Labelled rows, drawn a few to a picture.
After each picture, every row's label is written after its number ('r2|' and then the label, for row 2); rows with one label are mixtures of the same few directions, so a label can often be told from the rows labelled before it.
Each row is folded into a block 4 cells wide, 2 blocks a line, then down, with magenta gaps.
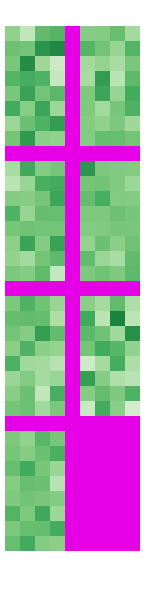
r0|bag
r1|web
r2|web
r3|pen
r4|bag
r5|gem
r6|bag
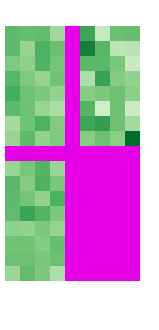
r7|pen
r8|web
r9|gem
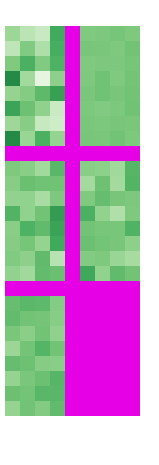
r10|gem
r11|web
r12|bag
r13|gem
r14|gem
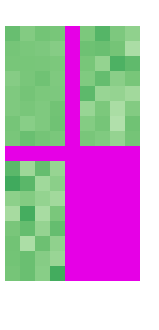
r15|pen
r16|bag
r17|web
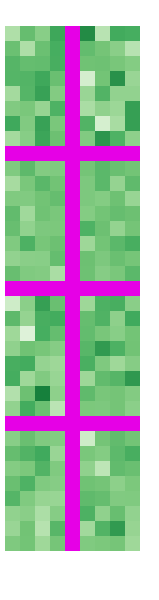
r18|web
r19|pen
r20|web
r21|gem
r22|pen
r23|gem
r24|bag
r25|pen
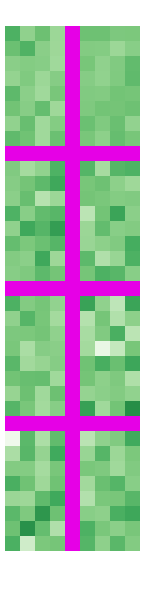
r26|web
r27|bag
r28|bag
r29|pen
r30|web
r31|gem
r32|pen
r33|pen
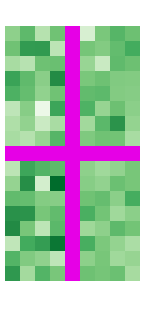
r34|bag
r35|pen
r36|gem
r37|gem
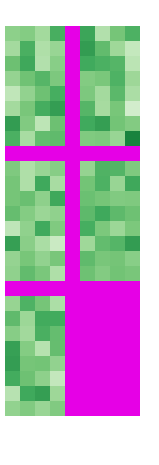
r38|pen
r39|web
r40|gem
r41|gem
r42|pen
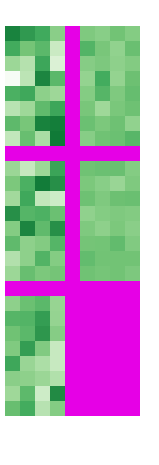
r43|gem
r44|web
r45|bag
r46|bag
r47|bag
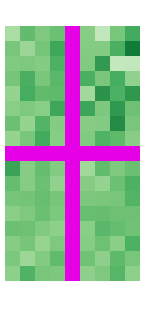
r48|web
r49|bag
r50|pen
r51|web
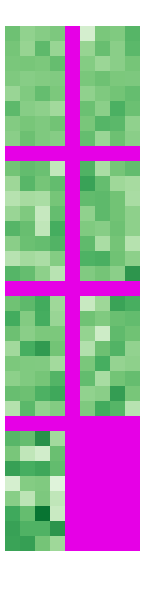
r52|gem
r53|pen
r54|web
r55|web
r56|gem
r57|pen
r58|bag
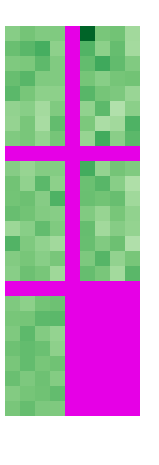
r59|bag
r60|pen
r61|gem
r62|web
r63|bag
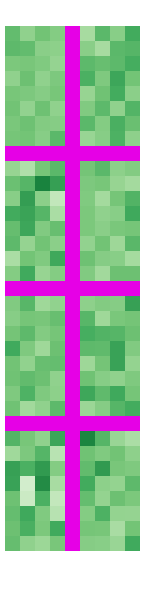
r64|web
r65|web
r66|bag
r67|bag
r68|pen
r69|web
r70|web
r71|pen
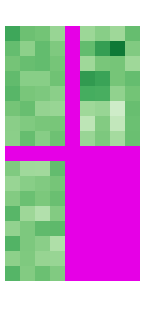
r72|pen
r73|bag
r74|gem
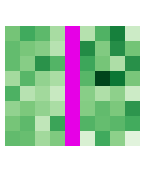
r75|bag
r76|gem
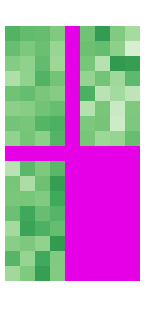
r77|gem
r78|bag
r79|web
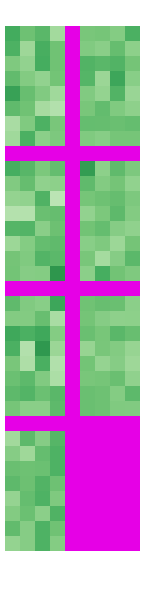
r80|pen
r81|web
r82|gem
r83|pen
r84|web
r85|bag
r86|web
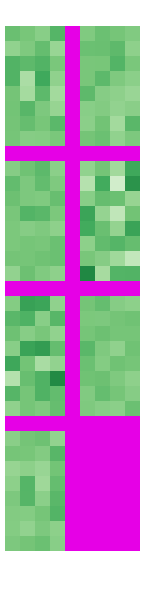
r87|web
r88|bag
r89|gem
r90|gem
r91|gem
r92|pen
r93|web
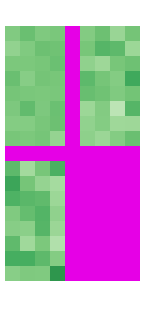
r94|web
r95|bag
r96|web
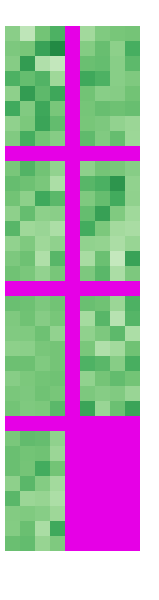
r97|bag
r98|gem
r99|bag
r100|bag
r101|gem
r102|gem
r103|bag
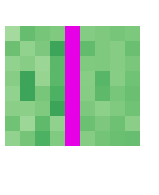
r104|web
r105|web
